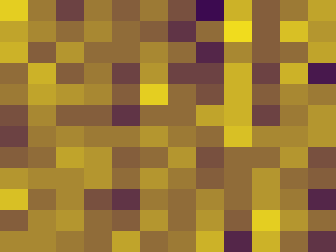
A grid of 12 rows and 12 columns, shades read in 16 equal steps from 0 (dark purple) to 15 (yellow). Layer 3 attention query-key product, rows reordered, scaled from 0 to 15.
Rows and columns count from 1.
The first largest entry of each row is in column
1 9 1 2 6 9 9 3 1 1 10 8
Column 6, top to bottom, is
8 6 9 10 14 7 10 7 10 8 10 7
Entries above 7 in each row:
7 6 5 5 8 5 10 4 7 6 6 7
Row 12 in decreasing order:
12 12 11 9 9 8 8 7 7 7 3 2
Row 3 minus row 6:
7 -3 4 1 4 2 0 -9 -3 2 -1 1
